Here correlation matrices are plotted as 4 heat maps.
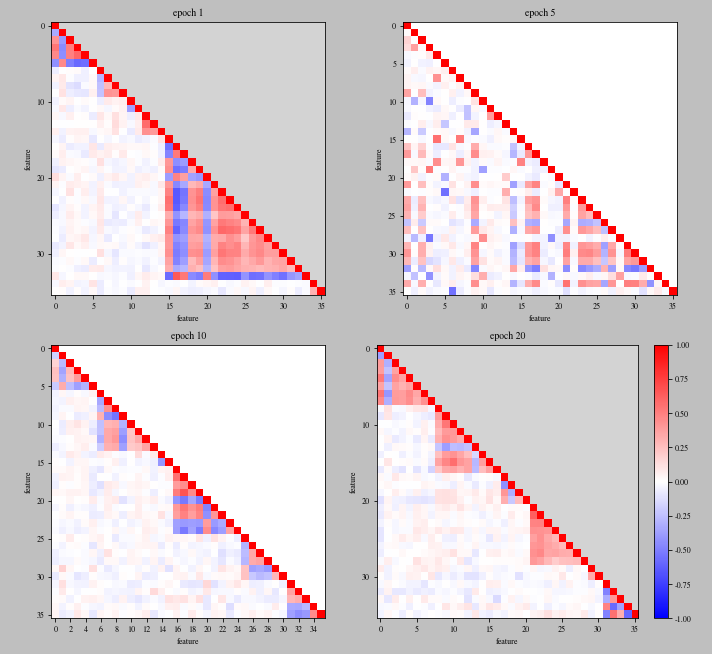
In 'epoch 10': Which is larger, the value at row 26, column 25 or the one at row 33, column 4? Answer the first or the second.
the second
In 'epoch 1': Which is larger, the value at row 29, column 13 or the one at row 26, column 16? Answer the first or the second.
the first
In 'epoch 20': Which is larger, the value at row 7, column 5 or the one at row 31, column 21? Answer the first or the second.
the first
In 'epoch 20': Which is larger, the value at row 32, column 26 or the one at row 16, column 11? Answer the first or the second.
the second
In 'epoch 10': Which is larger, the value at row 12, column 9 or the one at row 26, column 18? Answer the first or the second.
the second
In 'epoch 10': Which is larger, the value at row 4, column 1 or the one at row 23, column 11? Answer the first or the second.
the second
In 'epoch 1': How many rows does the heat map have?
36
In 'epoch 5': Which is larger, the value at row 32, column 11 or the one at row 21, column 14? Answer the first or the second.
the first
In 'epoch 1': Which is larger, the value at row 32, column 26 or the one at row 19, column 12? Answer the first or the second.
the first
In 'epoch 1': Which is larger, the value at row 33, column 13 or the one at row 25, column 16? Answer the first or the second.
the first
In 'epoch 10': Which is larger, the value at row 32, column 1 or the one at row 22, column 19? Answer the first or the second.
the second
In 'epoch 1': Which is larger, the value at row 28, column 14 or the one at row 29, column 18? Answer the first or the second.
the second
